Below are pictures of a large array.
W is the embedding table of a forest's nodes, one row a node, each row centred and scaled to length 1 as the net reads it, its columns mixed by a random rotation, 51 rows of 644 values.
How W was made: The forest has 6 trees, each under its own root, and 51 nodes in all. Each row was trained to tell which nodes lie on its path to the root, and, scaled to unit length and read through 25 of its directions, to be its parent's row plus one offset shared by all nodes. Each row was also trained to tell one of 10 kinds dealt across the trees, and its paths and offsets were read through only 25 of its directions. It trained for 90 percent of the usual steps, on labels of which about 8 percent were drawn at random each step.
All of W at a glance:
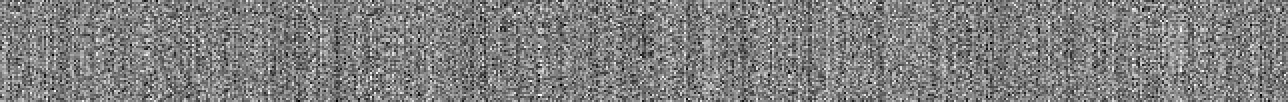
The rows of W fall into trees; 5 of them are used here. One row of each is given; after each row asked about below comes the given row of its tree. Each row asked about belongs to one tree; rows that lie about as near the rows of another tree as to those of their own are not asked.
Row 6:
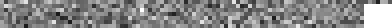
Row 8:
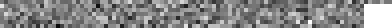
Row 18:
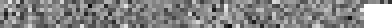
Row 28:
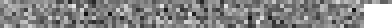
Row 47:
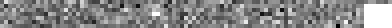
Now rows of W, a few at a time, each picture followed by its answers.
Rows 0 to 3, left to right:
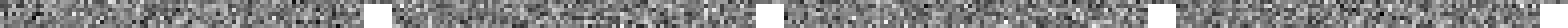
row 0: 18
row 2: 8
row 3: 47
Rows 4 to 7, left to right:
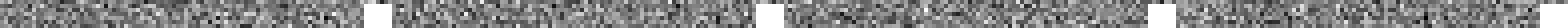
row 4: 47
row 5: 18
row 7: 28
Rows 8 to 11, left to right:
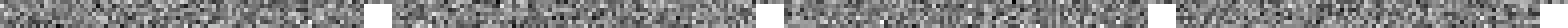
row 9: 28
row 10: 18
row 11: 28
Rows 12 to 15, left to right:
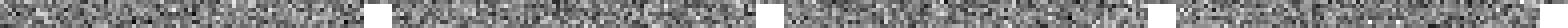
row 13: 28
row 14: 47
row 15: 28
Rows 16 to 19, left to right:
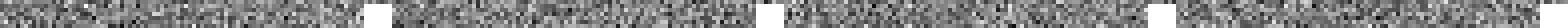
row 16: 47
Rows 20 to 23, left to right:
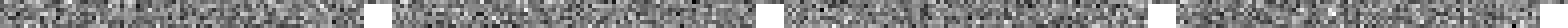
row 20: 28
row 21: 18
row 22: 28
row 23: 47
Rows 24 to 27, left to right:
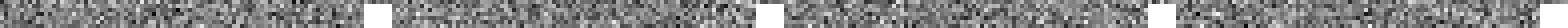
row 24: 18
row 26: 28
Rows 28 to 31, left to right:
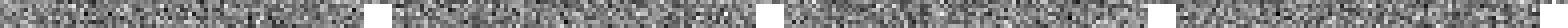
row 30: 47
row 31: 28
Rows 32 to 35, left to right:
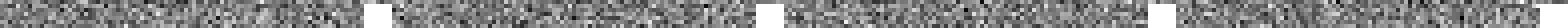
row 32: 47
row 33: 28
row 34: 28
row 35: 47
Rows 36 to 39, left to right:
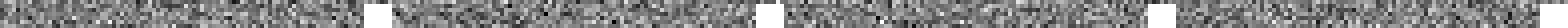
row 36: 47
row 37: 18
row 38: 18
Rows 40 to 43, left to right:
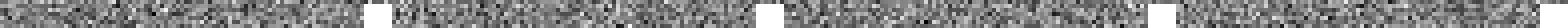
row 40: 18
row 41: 18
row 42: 47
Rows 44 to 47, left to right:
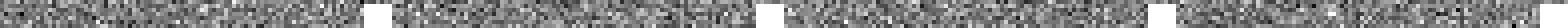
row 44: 18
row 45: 28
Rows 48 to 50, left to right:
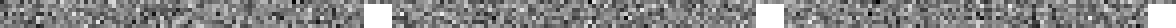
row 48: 18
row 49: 28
